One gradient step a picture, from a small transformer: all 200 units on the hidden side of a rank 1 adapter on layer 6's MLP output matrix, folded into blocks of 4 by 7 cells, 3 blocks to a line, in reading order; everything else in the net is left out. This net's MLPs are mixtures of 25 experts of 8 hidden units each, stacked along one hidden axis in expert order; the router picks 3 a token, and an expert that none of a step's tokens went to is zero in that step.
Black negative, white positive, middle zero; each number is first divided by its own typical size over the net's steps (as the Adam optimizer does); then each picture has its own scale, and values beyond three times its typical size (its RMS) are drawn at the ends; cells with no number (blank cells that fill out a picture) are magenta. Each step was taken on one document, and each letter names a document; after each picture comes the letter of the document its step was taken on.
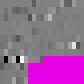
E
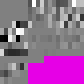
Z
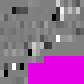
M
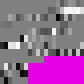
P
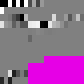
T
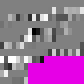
P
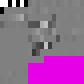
T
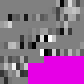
P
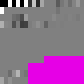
T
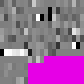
M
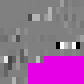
E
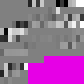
Z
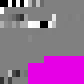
T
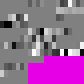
P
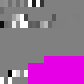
T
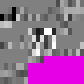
P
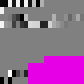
T
